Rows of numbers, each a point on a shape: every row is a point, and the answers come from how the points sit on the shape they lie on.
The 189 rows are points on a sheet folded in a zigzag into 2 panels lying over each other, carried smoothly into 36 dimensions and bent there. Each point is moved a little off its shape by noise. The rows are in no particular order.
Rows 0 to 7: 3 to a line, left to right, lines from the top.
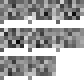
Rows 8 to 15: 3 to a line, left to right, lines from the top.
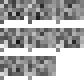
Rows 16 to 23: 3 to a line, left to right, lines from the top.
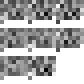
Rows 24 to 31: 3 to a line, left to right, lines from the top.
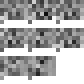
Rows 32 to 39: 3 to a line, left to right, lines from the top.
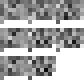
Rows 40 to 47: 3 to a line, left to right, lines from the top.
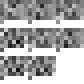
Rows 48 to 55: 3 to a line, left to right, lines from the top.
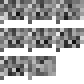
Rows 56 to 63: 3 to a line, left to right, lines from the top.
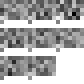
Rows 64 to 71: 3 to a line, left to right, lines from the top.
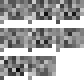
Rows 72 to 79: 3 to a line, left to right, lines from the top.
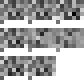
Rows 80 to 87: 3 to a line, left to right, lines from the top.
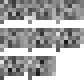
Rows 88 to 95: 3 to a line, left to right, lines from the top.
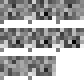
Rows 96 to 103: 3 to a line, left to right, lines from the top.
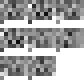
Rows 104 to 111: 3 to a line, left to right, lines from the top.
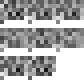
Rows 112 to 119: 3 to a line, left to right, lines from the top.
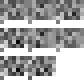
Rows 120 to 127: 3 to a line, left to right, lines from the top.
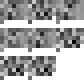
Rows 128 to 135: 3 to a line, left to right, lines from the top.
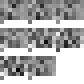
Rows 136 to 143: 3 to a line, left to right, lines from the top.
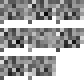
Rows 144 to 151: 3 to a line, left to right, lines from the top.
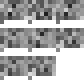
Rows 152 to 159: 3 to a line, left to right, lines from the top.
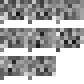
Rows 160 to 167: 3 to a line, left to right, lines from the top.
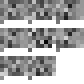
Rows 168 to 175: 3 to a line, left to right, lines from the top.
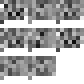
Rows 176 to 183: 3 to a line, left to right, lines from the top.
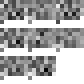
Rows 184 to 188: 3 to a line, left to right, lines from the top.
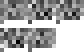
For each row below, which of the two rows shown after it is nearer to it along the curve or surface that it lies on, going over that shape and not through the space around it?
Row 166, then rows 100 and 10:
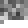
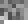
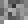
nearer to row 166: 10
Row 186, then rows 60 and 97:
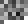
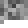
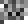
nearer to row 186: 97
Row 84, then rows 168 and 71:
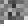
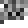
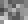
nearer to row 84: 71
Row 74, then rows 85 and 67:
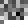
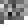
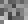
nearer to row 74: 67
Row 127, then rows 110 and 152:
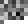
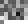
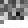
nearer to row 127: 152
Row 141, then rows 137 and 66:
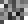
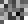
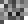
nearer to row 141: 137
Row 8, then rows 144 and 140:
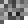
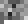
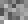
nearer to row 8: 144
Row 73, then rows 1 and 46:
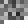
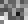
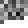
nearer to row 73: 46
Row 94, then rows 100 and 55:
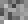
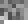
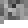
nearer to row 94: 100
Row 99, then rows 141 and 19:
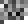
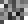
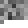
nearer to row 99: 141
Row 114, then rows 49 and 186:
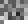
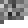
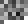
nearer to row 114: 186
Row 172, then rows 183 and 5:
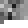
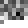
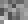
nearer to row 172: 5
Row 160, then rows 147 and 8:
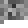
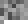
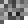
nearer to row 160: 8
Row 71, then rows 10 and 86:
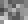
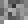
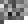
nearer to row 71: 10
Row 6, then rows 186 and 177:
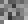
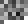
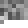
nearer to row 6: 177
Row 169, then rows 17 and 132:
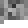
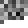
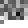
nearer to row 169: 17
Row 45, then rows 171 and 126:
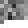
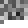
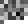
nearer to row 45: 171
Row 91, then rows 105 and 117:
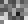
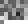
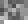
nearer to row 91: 117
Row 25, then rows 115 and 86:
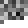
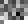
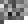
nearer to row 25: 115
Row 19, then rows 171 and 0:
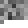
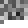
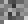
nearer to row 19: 171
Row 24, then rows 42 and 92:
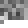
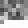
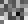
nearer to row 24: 92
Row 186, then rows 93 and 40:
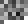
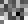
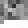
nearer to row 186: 93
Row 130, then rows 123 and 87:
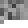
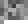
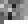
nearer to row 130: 87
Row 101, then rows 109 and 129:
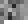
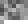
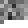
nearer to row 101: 129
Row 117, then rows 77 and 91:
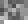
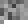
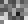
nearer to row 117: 91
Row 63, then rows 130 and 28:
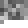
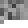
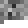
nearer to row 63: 28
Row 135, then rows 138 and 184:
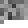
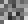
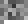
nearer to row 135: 138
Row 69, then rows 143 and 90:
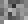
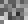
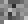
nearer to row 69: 90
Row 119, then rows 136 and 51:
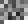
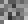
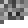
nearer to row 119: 136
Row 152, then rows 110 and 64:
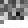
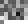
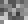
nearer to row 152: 64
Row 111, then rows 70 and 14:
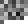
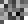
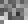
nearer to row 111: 70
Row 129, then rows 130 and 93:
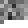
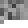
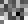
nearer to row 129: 130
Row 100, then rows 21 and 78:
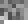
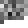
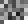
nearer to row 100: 78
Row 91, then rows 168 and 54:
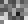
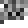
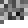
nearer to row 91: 54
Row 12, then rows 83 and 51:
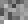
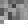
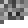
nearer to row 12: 83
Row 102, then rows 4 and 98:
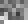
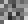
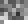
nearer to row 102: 4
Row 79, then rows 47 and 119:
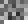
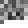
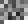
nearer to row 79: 47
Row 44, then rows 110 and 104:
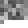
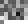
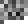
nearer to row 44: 104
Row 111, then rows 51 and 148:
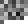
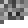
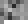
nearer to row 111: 51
